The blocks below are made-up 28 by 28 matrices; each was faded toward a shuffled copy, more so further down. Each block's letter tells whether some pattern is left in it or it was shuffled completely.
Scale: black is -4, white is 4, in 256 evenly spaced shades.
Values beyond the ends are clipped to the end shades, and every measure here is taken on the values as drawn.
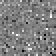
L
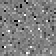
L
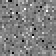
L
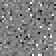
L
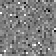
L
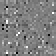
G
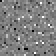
L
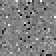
L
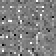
G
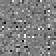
G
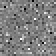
L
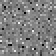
L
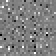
G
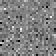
G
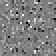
G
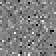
G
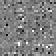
G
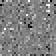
G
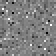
L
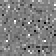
L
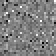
G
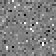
L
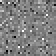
G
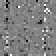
G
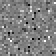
L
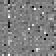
G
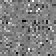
G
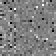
G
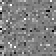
G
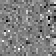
G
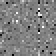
G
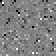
L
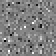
G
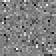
L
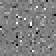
G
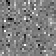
G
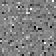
L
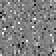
G
